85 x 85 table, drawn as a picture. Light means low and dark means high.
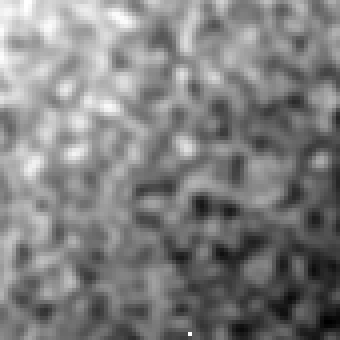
Values rise toward the bottom right. A single lone cell is far lower than the cells round it. The field is mottled with small blotches. The ninth with the highest average is the bottom right. The ninth with the lowest average is the top left.
